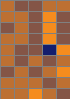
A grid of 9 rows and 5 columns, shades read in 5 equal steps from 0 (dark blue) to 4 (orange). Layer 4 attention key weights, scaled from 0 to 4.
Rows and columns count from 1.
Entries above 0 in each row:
5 5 5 5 4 5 5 5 5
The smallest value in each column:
2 2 2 0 2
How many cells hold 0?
1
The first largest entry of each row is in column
1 4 4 4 5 1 5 1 3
